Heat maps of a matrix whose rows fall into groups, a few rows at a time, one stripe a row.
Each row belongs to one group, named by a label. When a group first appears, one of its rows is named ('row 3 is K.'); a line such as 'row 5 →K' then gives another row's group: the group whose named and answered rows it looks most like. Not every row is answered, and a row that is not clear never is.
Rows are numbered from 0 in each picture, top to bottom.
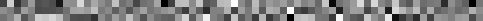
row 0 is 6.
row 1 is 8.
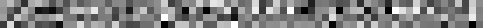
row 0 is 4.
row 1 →8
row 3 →6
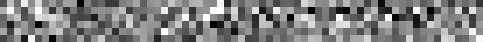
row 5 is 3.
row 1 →4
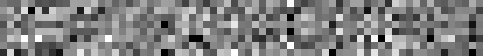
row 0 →8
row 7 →6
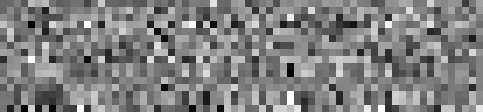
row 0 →3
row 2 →8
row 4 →4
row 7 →4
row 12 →6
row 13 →8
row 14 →8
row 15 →3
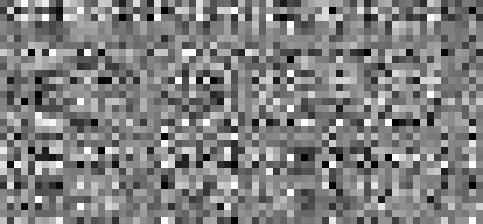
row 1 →6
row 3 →8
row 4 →8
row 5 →6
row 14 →3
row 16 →4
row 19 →6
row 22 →8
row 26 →6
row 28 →4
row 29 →3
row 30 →8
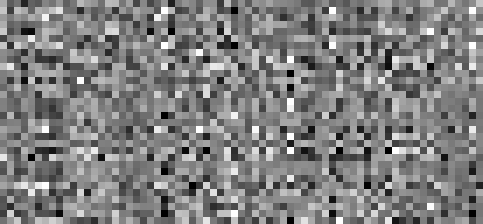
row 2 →4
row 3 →3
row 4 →3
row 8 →8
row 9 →4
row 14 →8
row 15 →8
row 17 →3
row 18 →4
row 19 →8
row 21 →8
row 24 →6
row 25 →8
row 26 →4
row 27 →3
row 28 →6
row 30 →6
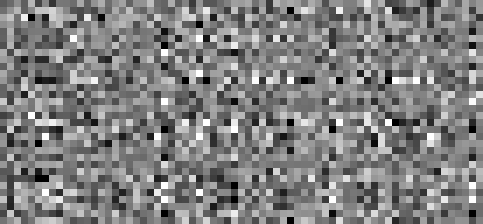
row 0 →3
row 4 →6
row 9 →6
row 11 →8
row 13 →3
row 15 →4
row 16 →3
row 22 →6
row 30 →6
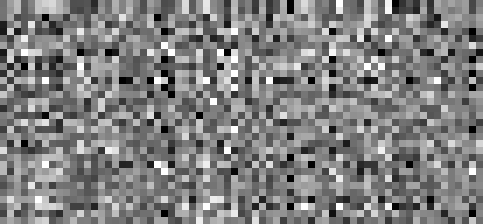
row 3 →3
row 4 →6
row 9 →3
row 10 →6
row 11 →4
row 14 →3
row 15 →3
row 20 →3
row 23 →4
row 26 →3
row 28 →4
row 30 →6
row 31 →4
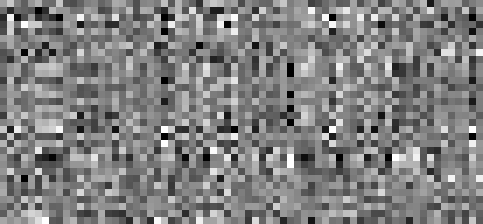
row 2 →6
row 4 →6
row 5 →4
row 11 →6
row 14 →6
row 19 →6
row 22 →8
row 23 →8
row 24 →4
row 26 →4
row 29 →3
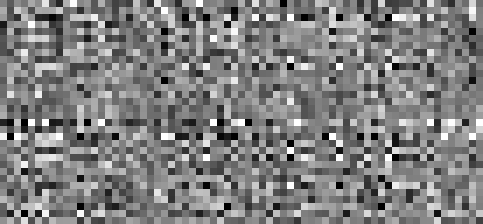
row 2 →8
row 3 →3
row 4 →6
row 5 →3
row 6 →6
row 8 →8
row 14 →8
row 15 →3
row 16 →3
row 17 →3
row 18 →3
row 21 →8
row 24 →3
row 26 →8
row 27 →4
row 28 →4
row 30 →3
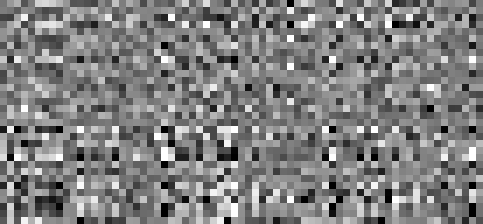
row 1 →8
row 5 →8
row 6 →6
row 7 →4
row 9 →8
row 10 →6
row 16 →4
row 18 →6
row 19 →4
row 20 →3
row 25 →3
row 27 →4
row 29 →6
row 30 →6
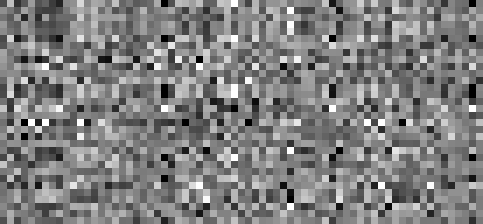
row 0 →6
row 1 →8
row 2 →3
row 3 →8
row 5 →6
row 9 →4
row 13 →6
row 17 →3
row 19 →3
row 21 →8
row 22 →6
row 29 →8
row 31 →6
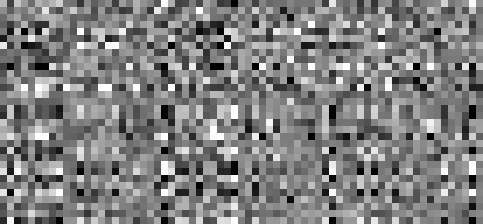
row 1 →4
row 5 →3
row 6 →3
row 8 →8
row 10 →6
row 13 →4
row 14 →8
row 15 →6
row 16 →6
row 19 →4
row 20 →3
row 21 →6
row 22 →3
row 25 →6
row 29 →6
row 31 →6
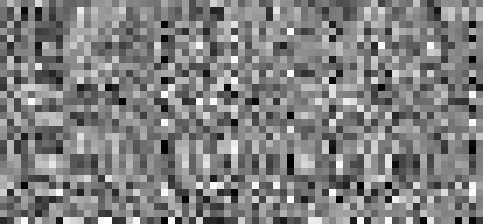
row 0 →4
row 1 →3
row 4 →8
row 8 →6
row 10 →8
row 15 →6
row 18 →8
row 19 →3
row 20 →6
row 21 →6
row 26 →4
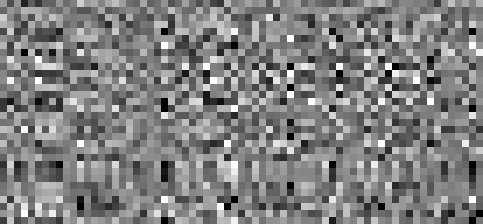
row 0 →3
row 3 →4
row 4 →6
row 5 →8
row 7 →3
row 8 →4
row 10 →8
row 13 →8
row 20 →3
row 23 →6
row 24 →6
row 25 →6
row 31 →6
